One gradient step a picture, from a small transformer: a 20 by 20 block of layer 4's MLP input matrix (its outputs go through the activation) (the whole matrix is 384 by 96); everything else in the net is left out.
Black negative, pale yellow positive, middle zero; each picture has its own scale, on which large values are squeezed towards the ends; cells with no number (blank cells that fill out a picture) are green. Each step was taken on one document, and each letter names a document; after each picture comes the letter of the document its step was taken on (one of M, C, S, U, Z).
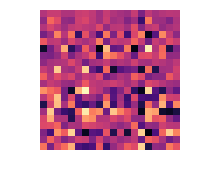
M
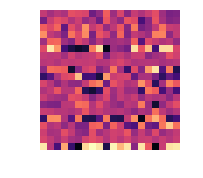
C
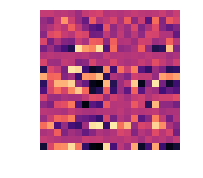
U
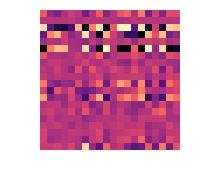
M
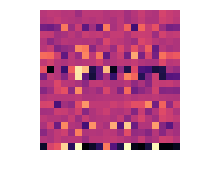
C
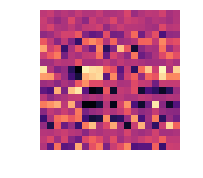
C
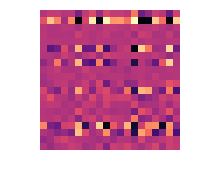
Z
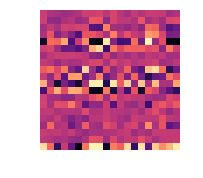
U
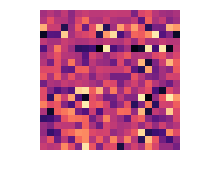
M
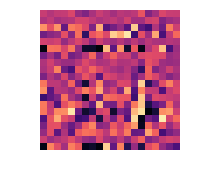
M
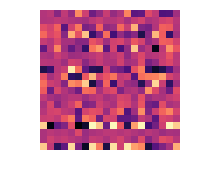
C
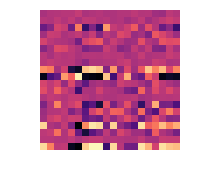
C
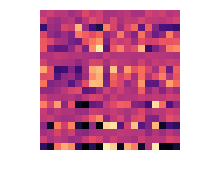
U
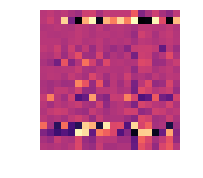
Z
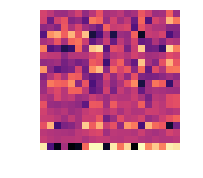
U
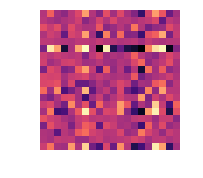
M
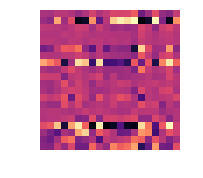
Z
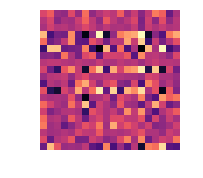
M
